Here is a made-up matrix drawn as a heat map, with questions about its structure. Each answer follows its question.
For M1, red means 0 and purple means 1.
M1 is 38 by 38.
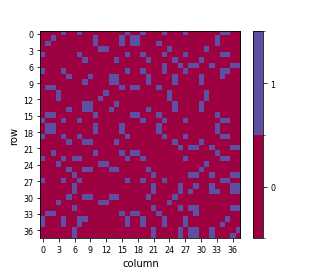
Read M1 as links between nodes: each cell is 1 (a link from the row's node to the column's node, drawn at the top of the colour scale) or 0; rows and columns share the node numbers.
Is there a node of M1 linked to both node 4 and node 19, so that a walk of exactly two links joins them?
yes
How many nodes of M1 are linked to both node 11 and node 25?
0
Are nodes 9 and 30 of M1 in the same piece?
yes
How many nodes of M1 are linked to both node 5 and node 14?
4
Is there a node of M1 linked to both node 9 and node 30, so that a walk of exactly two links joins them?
yes
